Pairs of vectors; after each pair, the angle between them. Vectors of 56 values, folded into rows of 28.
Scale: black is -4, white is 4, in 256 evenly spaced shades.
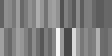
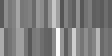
nearly parallel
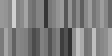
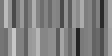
partly opposed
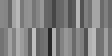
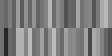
orthogonal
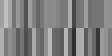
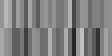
nearly parallel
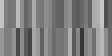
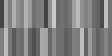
partly opposed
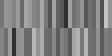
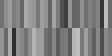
nearly parallel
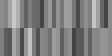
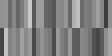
orthogonal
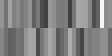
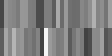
orthogonal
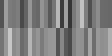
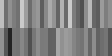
nearly opposite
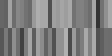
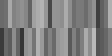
nearly parallel
